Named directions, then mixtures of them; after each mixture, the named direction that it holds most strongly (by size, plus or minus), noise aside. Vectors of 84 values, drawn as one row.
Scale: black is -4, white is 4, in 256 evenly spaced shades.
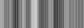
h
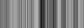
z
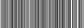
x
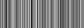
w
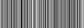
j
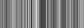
z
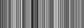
h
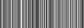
j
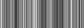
h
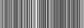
j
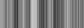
h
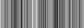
h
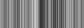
h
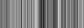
z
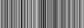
j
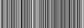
j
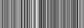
j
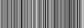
j
